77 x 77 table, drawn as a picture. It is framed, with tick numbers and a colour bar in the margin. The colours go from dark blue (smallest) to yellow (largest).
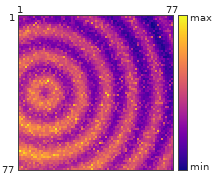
Concentric rings centre on the middle left. The field climbs toward the bottom left. The bottom left is the ninth with the highest average. Overall the values sit about 40% of the way up the scale.
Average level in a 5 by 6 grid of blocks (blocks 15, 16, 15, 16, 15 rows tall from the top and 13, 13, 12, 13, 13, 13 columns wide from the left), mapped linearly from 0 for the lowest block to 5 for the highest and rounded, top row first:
322110 | 332211 | 443221 | 443322 | 544432
